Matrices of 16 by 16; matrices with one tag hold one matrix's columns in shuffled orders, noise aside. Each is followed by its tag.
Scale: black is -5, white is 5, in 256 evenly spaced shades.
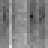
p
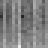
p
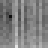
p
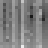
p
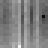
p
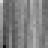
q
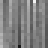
q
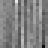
q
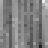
q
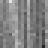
q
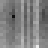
p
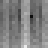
p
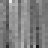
q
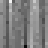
q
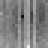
p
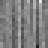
q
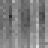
p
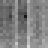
p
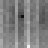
p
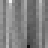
q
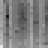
p
